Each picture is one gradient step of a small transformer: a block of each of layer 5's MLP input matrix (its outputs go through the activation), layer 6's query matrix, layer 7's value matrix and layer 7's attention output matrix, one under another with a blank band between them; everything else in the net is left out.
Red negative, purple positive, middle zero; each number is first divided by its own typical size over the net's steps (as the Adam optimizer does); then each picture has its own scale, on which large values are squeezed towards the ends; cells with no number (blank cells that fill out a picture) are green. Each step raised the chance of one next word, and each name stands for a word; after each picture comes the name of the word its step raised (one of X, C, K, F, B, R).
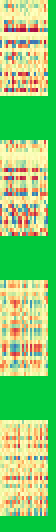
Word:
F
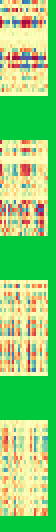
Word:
F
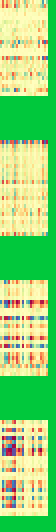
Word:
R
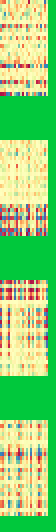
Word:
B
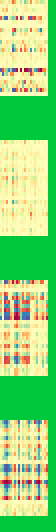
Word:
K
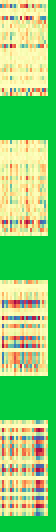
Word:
R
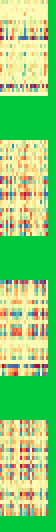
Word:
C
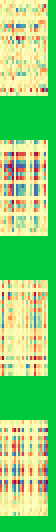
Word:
K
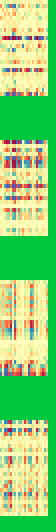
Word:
C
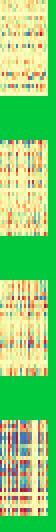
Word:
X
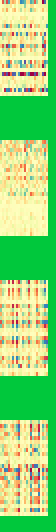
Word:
B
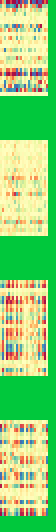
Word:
F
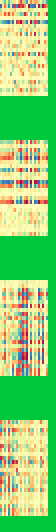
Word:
X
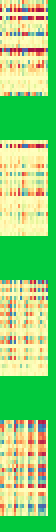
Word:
B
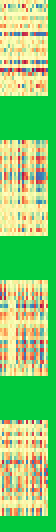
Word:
X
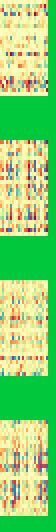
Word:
K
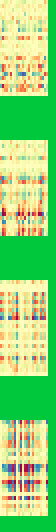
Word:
K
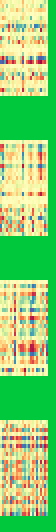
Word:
F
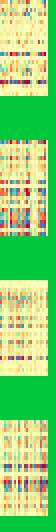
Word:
K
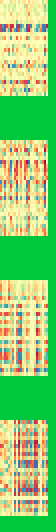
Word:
X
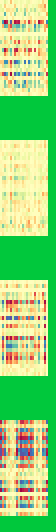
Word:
R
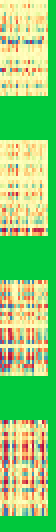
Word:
X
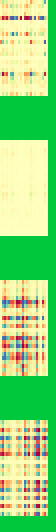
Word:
R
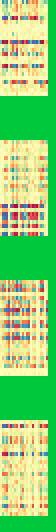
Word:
B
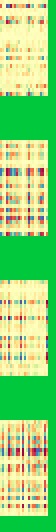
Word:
R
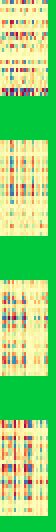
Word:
K
